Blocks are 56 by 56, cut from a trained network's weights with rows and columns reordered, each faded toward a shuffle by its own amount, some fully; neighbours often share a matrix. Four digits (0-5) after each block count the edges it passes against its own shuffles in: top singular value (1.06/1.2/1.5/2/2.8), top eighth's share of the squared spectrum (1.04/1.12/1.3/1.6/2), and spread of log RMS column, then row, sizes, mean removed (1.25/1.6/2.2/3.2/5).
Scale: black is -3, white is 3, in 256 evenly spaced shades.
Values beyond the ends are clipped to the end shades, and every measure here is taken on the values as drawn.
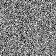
0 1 0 0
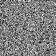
2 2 0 1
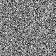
1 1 0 0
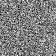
0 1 0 0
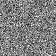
0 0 0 0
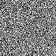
0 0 0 0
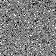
0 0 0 0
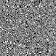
2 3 1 1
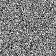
2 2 0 0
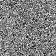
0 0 0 0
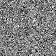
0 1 0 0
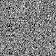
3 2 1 1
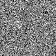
0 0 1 0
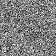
1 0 0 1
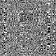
3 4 2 2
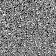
1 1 0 0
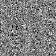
2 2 1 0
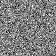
2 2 0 0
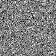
1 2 0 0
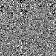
2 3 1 1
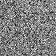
1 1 0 0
